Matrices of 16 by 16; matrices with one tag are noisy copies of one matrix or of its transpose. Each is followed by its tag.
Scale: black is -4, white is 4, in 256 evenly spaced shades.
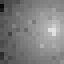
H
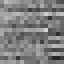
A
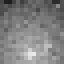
H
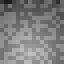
H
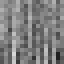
A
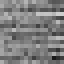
A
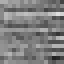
A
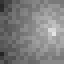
H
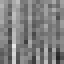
A
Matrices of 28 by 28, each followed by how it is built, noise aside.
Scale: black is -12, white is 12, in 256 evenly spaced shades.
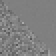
lower triangular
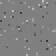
sparse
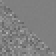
lower triangular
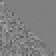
lower triangular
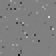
sparse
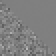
lower triangular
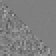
lower triangular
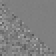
lower triangular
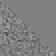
lower triangular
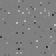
sparse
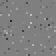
sparse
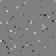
sparse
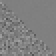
lower triangular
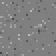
sparse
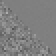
lower triangular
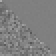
lower triangular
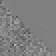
lower triangular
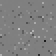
sparse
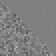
lower triangular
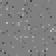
sparse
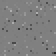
sparse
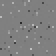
sparse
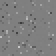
sparse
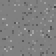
sparse
